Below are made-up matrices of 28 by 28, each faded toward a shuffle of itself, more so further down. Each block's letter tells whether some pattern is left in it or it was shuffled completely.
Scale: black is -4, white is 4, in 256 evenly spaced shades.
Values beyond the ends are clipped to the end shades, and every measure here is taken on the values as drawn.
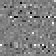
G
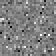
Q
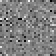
G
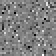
Q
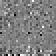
G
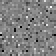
Q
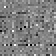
G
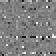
G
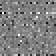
G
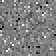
Q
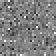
Q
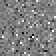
Q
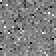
Q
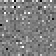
G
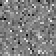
Q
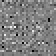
G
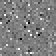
Q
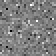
Q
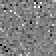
Q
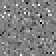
Q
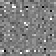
G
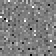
Q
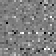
G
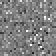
Q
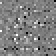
G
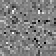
G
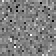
Q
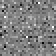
G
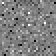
Q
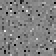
Q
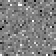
Q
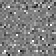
G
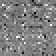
G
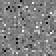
Q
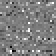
G
